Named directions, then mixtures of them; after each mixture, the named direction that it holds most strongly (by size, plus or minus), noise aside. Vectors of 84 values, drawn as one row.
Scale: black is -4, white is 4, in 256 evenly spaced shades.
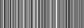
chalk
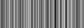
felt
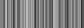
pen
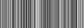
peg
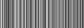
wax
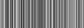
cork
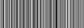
chalk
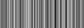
felt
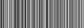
wax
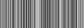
peg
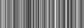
felt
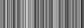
pen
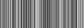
peg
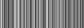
wax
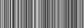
peg
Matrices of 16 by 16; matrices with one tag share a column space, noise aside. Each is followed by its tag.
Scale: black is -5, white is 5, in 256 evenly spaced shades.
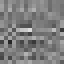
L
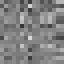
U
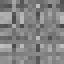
U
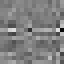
L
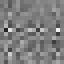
L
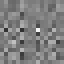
L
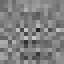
L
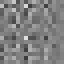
U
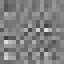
L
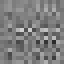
L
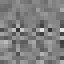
L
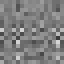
L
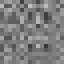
U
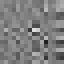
L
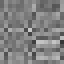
L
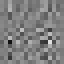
L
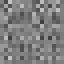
U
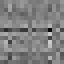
L
